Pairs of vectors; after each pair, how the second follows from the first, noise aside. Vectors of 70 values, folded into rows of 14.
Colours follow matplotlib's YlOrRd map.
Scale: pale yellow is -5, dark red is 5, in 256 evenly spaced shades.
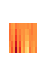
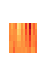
reversed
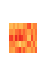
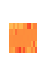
partly zeroed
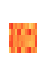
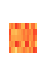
reversed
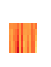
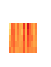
reversed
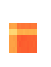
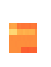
partly zeroed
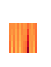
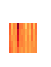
reversed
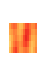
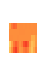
partly zeroed
